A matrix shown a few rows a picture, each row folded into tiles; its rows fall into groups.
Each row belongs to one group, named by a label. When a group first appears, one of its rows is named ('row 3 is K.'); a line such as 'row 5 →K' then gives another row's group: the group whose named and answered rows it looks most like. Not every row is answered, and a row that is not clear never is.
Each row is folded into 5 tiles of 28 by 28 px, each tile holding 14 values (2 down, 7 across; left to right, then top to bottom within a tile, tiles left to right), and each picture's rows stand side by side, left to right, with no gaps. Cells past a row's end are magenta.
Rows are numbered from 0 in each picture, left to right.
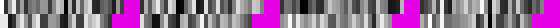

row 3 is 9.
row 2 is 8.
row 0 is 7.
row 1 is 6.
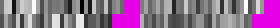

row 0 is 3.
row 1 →6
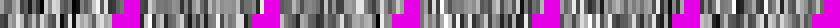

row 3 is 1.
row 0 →8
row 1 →8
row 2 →6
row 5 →6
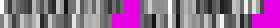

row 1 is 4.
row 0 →7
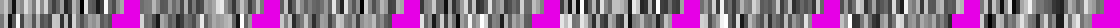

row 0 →3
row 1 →6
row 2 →6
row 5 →1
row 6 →6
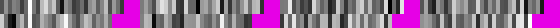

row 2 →8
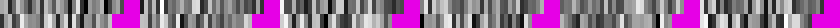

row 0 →9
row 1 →1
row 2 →7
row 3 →1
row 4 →6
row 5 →7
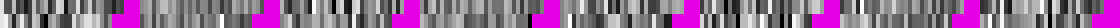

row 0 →7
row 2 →9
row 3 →7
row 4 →3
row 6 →1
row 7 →9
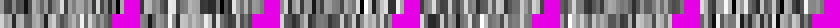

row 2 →6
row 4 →8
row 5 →3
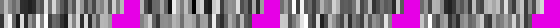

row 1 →9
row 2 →1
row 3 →6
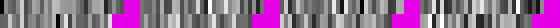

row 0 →9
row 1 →7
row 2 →6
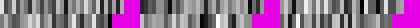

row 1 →8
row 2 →3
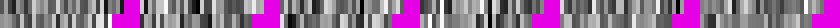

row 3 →9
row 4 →7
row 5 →4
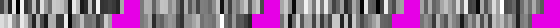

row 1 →3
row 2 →3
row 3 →3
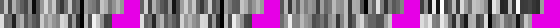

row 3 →1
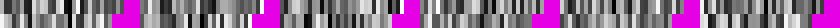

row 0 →9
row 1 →8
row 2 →8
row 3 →8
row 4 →9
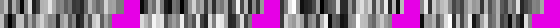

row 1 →8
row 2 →8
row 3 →1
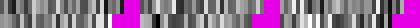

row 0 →9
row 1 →6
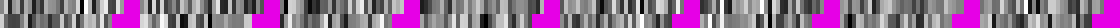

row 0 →6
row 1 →1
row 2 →8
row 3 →8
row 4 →6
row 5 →9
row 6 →4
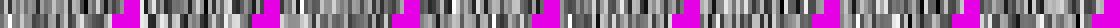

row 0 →1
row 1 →7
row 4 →9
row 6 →3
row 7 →6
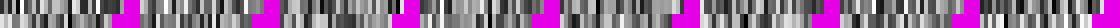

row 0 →1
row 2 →8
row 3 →9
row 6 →6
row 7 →8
